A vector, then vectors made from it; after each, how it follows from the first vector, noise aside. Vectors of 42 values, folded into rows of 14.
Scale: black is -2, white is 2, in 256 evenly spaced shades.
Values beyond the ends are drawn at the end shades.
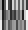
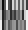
copied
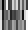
copied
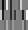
partly zeroed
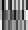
copied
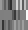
partly zeroed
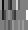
partly zeroed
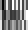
copied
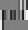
partly zeroed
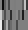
partly zeroed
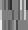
partly zeroed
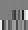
partly zeroed
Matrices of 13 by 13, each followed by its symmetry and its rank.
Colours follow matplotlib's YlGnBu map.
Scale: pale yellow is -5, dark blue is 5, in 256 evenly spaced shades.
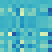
neither, rank two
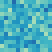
neither, full rank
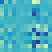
neither, rank two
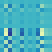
neither, rank one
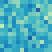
neither, full rank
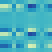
neither, rank one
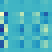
neither, rank one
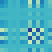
symmetric, rank one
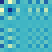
symmetric, rank one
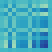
symmetric, rank one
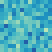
neither, full rank
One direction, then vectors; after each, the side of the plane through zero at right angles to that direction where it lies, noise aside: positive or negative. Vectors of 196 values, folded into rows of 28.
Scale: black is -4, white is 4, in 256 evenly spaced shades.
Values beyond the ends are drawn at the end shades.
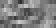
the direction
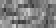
negative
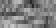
negative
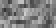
negative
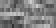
positive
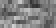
negative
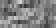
negative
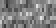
negative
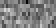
positive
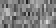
positive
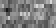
negative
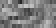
positive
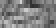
negative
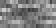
positive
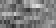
positive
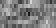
positive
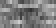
positive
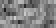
negative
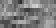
positive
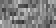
negative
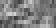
positive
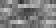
positive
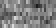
negative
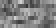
negative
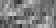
positive
